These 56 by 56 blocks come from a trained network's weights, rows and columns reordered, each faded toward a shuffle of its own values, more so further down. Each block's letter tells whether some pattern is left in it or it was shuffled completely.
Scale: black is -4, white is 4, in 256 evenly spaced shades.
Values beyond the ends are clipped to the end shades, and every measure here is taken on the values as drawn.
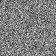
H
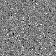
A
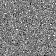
H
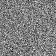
H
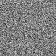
A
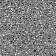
A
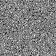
H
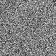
H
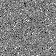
H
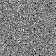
A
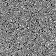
H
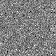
A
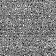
A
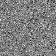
A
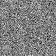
H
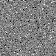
H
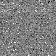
A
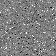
H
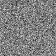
A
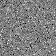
H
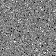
H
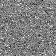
A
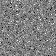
H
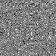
A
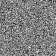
H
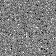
H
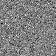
H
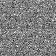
A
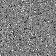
H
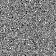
H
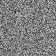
H
